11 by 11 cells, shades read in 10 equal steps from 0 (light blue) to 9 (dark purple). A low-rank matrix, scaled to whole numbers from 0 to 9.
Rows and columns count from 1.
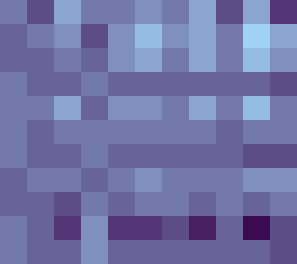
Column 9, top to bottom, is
6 4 4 5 4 5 5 4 4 5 5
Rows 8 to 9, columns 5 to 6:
4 3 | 5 4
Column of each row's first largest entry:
11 4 1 11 4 2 10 1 3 10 11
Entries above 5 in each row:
3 1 0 1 0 0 2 0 1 7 1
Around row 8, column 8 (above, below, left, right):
5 5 4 4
